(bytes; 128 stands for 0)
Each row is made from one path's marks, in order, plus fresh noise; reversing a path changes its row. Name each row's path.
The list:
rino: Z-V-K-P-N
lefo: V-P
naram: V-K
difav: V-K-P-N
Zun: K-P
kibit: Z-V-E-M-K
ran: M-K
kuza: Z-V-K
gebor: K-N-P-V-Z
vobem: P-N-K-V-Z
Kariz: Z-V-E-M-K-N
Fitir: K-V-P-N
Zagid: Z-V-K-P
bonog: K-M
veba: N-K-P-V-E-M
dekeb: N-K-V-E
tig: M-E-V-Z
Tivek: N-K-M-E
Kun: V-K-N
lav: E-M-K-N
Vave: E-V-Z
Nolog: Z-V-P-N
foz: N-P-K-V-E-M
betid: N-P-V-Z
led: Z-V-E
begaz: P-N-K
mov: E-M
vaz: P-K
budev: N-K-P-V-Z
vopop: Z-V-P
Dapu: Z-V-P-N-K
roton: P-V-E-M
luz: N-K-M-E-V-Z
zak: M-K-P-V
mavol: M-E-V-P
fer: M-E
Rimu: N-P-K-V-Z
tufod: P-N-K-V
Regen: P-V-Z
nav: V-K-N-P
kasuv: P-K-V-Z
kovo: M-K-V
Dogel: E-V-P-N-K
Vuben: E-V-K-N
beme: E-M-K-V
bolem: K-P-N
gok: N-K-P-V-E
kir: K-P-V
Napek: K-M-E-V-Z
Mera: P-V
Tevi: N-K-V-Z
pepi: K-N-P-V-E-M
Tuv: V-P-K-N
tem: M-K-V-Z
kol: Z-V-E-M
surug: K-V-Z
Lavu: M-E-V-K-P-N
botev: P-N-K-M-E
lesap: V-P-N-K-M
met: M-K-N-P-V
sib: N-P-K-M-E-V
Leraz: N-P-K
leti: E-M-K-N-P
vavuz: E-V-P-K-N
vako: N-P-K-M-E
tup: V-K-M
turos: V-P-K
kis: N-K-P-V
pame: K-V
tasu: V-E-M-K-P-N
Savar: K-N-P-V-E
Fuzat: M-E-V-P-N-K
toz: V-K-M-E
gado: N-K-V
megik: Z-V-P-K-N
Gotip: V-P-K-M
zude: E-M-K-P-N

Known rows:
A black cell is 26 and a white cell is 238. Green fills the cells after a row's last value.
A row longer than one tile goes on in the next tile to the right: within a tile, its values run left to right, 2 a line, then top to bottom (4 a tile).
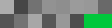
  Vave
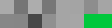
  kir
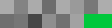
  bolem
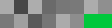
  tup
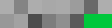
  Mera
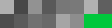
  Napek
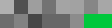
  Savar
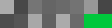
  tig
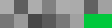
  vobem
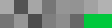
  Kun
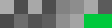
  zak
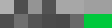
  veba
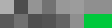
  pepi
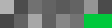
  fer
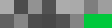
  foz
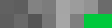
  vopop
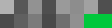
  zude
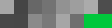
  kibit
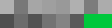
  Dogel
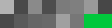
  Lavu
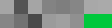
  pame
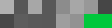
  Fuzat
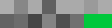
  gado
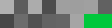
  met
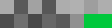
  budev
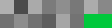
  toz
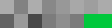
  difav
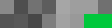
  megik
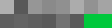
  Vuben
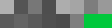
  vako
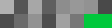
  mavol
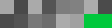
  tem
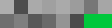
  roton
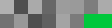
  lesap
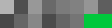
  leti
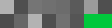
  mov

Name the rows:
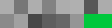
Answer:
tufod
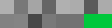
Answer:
betid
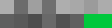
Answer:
dekeb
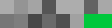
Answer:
Leraz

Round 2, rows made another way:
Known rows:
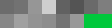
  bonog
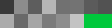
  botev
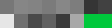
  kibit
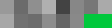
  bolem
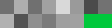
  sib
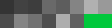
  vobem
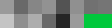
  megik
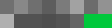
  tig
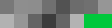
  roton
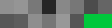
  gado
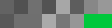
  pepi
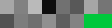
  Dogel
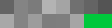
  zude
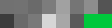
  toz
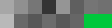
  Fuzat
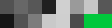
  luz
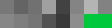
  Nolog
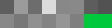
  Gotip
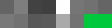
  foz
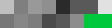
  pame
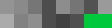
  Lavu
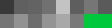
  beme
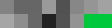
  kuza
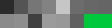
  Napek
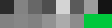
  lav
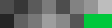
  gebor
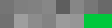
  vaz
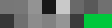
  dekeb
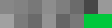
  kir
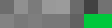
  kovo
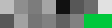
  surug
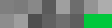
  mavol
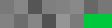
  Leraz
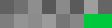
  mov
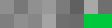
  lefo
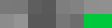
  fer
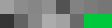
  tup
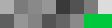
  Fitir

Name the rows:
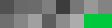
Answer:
begaz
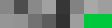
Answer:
vopop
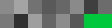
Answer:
Tevi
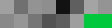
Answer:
Mera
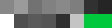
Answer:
Kariz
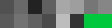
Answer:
Rimu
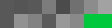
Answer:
tufod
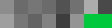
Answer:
Dapu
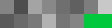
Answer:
Savar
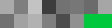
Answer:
vavuz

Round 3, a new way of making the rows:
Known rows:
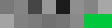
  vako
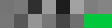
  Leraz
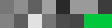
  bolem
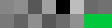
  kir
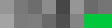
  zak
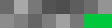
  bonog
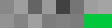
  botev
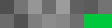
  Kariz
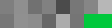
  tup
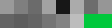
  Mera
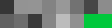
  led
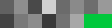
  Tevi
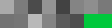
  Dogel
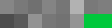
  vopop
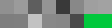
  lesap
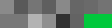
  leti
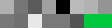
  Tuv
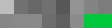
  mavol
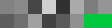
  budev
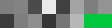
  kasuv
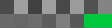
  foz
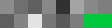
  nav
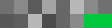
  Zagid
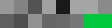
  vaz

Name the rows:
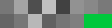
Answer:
tufod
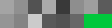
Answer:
Lavu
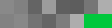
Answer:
luz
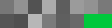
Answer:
Dapu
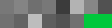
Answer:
Zun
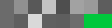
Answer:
rino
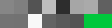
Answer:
difav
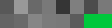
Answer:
pepi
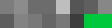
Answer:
mov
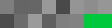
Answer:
naram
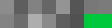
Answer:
lav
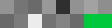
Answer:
Kun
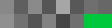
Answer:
ran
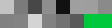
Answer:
vavuz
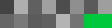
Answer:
dekeb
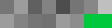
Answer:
Tivek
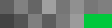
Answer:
kuza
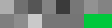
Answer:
Vuben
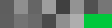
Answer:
pame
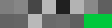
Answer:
Fitir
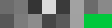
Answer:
Rimu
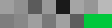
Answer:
Gotip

